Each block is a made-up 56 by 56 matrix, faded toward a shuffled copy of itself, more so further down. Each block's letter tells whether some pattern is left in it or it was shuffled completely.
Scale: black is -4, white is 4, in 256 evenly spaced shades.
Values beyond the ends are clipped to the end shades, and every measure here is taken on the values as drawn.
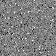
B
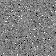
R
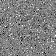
R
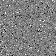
B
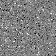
R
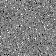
B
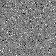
B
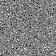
B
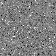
R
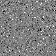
R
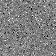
B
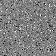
R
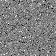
B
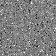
R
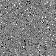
R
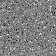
B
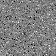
B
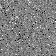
B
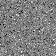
B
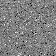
B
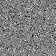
B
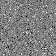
R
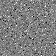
B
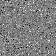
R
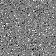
R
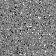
R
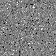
R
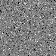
B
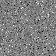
B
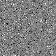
R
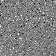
B
